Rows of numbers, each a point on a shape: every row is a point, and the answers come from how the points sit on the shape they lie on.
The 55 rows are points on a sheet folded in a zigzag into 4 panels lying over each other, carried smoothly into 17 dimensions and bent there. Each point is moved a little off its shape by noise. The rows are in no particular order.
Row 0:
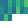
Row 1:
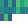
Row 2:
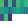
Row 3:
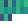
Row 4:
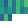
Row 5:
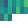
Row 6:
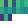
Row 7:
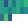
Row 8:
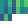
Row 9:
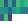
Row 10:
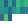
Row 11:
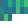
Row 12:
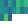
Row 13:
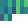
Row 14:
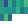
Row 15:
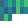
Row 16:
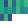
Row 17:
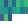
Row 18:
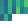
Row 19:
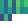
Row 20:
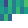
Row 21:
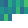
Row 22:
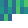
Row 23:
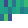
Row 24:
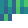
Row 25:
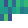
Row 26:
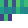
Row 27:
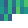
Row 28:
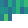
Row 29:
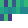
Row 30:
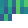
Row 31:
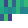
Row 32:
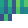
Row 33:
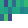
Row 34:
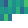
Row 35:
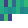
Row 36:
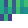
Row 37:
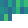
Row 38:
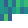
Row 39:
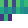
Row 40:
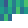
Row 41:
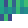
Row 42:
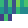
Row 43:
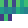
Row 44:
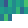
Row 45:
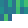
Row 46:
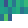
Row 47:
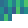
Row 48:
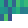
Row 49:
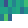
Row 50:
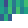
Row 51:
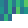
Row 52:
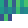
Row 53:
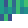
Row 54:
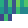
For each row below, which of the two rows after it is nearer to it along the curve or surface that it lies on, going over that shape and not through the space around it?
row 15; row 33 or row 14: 14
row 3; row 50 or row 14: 50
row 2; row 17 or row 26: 17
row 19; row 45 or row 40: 40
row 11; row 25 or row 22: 22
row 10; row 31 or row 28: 28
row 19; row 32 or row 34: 32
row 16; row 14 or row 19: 19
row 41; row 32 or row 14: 32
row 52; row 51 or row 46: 51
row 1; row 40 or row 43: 40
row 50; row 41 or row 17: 41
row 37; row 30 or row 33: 33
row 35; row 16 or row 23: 23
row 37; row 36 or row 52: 52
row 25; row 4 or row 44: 44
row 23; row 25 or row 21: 25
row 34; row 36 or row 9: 9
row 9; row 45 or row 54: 45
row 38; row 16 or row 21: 21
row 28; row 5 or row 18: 5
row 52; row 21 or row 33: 21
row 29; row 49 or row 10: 10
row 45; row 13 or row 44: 44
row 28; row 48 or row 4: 48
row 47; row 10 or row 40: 40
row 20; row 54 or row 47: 47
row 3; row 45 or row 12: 45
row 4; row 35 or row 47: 47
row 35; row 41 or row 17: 17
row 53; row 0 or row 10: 0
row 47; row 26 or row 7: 26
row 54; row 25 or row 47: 47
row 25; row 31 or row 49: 49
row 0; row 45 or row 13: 45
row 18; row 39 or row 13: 13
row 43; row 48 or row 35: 35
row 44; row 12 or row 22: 22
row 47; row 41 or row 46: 41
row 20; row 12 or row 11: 11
